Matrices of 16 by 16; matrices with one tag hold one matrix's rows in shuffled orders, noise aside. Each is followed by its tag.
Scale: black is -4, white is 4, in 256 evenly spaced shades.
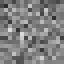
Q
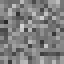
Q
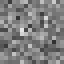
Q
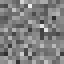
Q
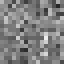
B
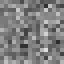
B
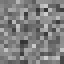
B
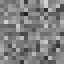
B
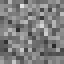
Q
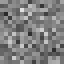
Q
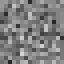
Q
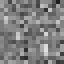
B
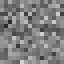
Q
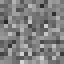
Q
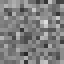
B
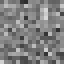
B
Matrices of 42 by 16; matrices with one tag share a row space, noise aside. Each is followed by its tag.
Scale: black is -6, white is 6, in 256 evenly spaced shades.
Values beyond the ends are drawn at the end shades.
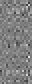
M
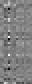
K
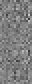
M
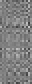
M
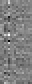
K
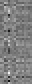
K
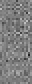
M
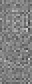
M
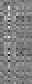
K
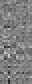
K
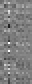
K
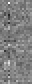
K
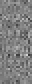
M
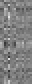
K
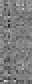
K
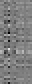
K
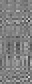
M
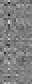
K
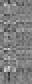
K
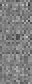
M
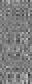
M
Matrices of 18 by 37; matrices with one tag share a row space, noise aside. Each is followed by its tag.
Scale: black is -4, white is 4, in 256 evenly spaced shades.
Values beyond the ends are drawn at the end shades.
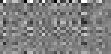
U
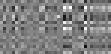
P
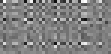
U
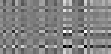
P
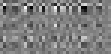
U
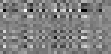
U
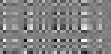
U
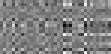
P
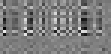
U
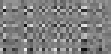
U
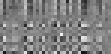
U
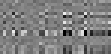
P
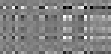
P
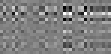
P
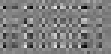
U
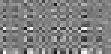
U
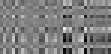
P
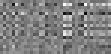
P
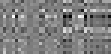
P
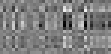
P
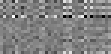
P
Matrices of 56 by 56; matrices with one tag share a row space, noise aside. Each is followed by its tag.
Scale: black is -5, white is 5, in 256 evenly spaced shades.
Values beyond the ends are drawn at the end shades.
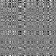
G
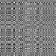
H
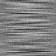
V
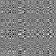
G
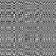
H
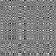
G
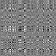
G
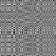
H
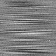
V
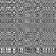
H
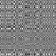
H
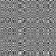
G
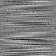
V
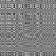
H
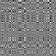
G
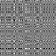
H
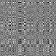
G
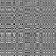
H
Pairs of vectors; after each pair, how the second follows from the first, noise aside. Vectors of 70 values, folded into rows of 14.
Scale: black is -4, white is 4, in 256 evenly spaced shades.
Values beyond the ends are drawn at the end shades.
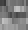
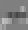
partly zeroed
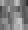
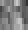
copied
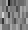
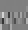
partly zeroed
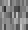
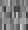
copied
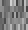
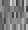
copied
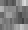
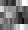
scaled up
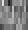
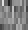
copied
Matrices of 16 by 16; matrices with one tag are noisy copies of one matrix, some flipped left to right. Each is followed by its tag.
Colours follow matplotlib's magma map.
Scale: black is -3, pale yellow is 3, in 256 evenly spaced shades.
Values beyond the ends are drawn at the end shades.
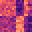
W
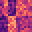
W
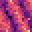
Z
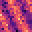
Z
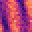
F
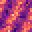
Z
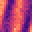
F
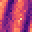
F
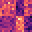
W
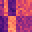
W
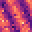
Z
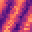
Z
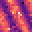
Z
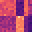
W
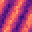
Z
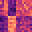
W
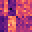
W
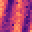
F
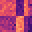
W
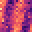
F
